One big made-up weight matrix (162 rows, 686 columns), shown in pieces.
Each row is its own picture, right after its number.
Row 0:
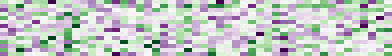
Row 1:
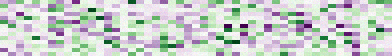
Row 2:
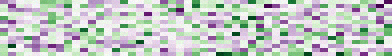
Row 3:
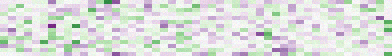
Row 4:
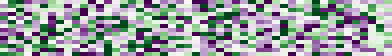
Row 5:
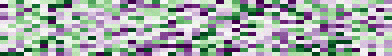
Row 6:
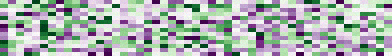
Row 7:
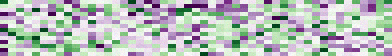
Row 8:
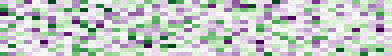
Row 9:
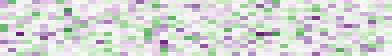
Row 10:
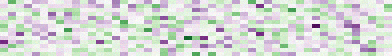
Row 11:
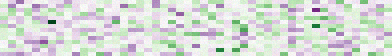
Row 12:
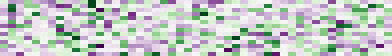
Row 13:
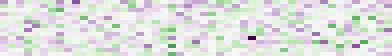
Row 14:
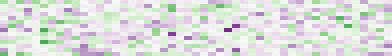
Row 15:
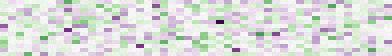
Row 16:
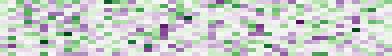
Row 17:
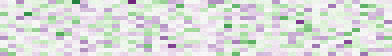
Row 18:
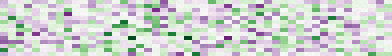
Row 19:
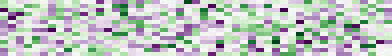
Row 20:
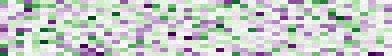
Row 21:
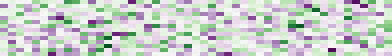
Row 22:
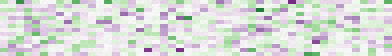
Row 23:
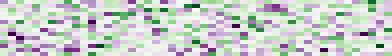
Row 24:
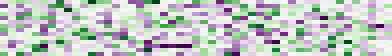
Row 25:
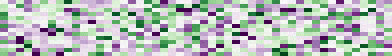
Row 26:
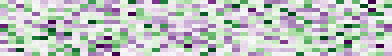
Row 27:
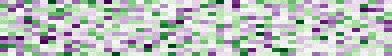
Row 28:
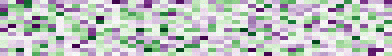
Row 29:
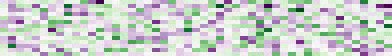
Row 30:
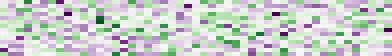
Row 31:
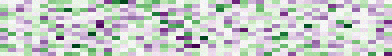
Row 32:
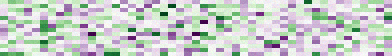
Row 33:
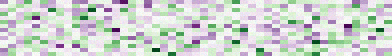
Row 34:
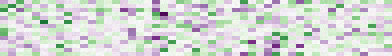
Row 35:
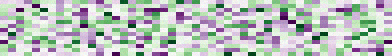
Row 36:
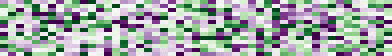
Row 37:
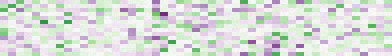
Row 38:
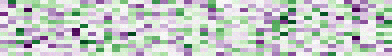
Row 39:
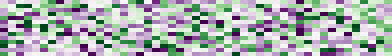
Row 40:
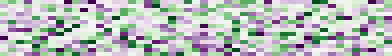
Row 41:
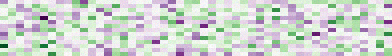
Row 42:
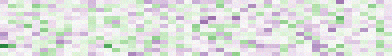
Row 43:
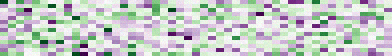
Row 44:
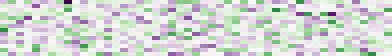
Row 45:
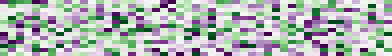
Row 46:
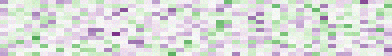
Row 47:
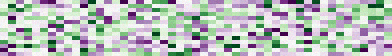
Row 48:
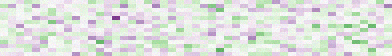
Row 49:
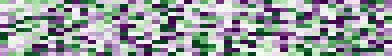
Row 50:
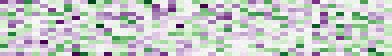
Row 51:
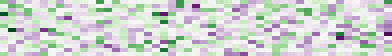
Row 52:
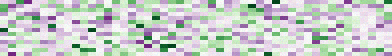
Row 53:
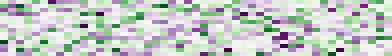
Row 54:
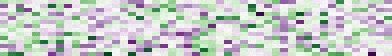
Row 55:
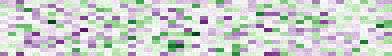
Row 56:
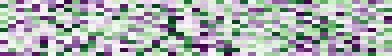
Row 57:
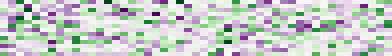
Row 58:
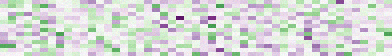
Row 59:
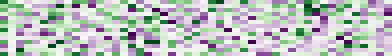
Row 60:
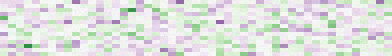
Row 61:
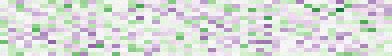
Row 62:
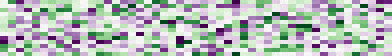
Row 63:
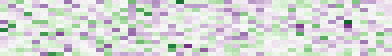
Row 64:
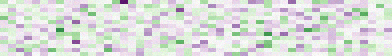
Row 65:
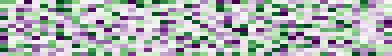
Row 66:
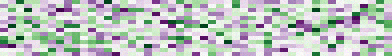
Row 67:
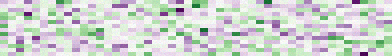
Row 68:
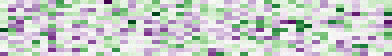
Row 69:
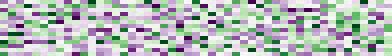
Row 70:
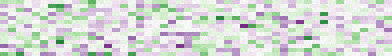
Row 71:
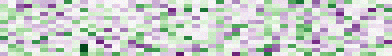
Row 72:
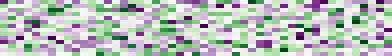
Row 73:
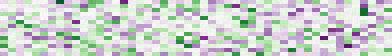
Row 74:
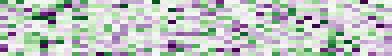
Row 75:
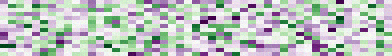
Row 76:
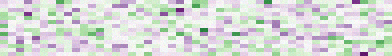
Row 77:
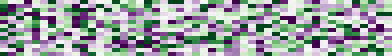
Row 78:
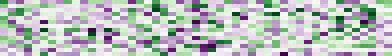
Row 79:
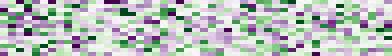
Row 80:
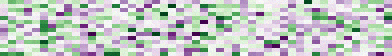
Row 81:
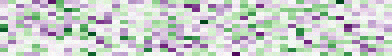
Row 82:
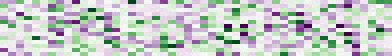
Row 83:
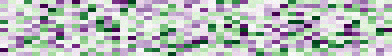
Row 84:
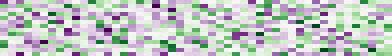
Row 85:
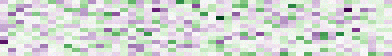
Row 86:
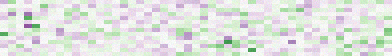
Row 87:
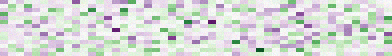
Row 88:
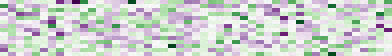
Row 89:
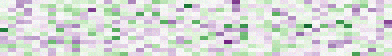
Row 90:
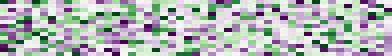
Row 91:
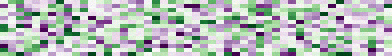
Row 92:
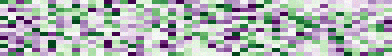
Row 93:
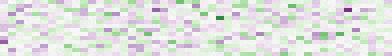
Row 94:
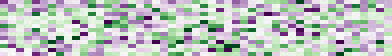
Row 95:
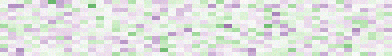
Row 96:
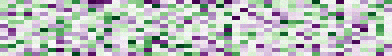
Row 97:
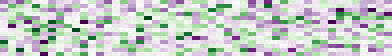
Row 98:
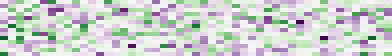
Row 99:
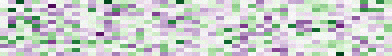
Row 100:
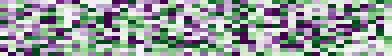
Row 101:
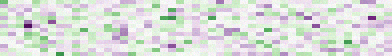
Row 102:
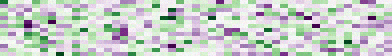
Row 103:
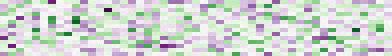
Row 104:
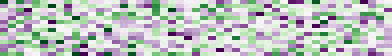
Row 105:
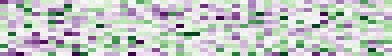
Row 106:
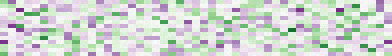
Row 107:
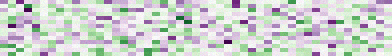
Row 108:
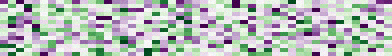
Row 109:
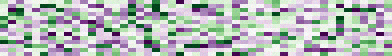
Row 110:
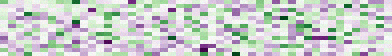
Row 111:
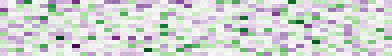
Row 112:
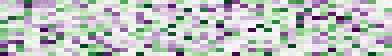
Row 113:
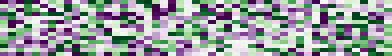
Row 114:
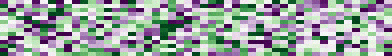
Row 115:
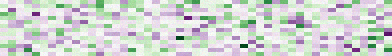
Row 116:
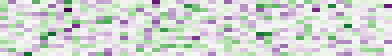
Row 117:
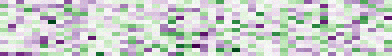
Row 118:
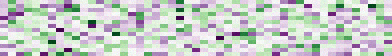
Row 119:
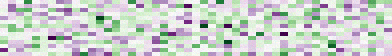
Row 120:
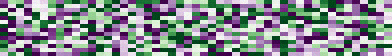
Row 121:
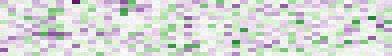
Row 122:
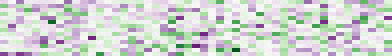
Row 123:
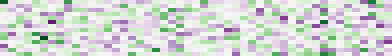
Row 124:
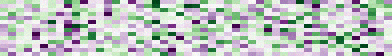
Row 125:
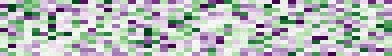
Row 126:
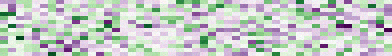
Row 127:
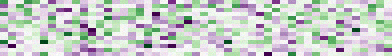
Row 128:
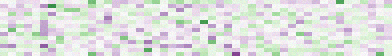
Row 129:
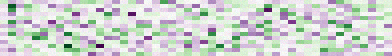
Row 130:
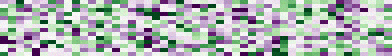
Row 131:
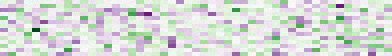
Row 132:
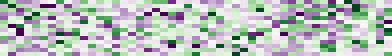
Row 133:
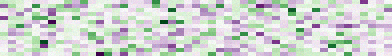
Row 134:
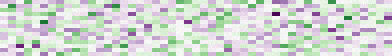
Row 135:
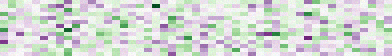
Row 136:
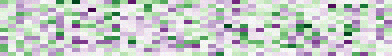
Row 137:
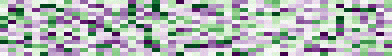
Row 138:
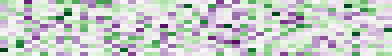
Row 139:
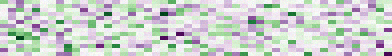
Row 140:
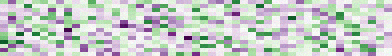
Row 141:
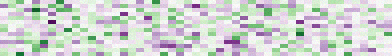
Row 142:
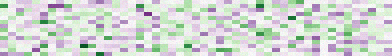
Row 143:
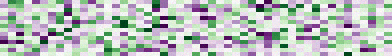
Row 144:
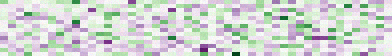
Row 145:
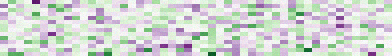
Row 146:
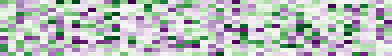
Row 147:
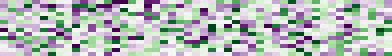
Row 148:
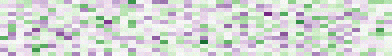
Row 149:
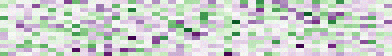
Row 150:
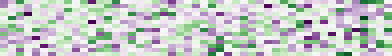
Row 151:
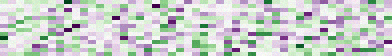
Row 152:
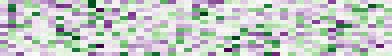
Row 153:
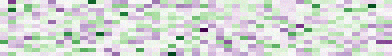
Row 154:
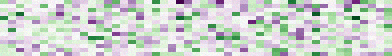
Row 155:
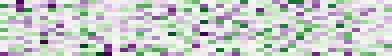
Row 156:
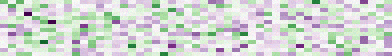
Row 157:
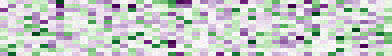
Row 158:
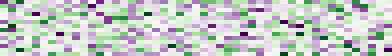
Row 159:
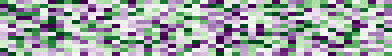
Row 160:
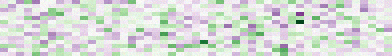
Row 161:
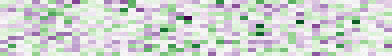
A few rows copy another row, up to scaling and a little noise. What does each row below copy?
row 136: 146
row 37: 34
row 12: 152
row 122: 117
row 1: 82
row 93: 85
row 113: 50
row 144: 110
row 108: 107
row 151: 49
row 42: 75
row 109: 137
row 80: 32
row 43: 104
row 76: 67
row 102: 101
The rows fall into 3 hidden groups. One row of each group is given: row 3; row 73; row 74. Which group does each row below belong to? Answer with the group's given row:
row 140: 74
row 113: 74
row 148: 3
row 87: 3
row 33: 3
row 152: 73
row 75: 74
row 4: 74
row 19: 73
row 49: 74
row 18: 74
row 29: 73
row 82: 3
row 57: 3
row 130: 73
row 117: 74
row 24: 74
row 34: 73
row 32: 74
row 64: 73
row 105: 74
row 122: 74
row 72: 3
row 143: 74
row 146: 3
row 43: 74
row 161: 3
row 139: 73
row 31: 3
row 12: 73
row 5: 74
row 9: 74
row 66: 3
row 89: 3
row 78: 73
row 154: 73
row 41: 74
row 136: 3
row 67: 73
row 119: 3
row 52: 3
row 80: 74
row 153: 73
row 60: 73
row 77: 3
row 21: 73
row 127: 3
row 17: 3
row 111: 3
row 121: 3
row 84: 74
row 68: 3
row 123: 74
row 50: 74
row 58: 74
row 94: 73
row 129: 73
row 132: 73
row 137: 73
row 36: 74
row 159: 3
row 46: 73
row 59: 73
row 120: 73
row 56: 74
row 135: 74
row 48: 74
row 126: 73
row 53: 3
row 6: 74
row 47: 73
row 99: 3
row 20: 74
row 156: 74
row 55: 74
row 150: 73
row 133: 74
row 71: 74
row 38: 73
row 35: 73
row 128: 74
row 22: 3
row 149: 74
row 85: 73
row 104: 74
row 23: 73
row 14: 74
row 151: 74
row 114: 3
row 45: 74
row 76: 73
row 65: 3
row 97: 3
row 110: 3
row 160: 3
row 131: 73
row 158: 73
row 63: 73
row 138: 3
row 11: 74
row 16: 3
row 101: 74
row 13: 3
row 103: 3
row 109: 73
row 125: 3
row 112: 74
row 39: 74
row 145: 74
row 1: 3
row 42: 74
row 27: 3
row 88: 3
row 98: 3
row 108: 3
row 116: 74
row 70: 74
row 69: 74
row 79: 3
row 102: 74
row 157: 73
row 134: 73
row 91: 74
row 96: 74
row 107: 3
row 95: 3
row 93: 73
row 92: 3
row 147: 3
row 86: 73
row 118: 73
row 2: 73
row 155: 74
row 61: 73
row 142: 74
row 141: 74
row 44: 74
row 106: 73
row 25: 73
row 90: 74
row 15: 74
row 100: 3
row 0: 3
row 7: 73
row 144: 3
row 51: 73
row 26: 73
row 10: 74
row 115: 73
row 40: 74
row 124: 73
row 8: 3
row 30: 3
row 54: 74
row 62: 3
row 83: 3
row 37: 73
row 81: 74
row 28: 3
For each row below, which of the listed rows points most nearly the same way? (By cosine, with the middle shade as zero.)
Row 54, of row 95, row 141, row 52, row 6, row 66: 141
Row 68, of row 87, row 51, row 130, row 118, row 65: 65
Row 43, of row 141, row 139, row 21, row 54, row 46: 54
